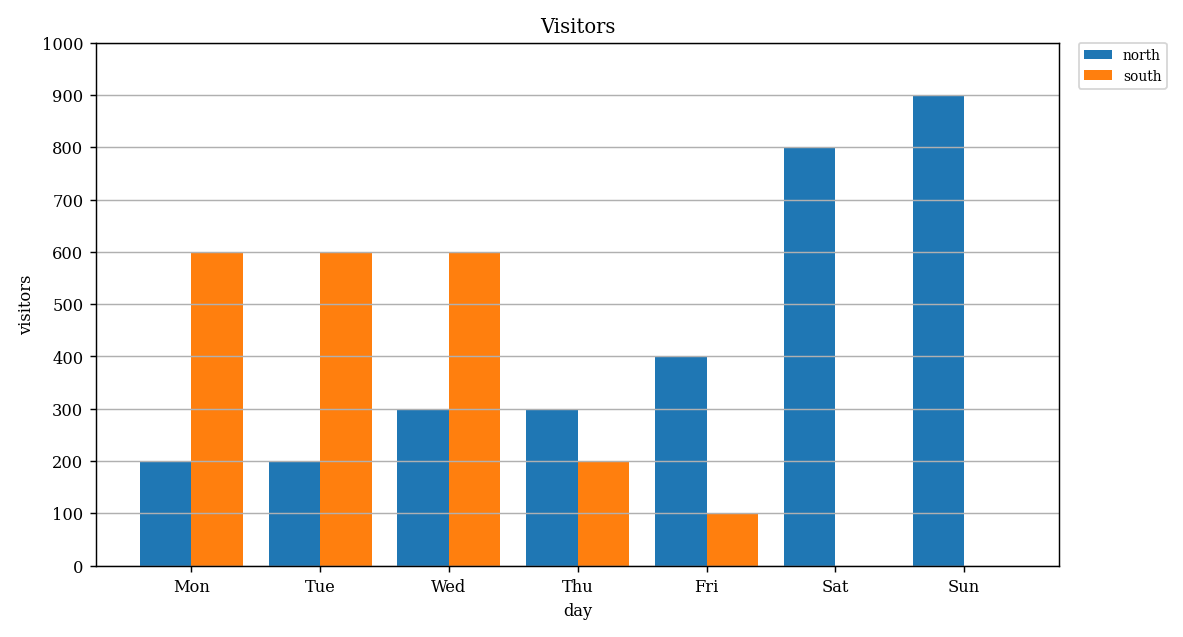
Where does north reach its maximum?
Sun
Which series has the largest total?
north
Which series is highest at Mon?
south
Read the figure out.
Title: Visitors
x-axis: day, ticks Mon Tue Wed Thu Fri Sat Sun
y-axis: visitors, ticks 0 100 200 300 400 500 600 700 800 900 1000
Legend: north, south
Values:
north: 200 200 300 300 400 800 900
south: 600 600 600 200 100 0 0
